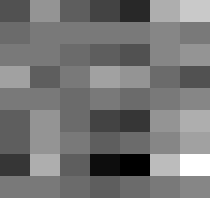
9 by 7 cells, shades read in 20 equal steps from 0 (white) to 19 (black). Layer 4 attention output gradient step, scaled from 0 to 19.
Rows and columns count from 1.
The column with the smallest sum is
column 7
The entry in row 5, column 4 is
10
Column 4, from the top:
14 10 12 7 10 14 12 18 12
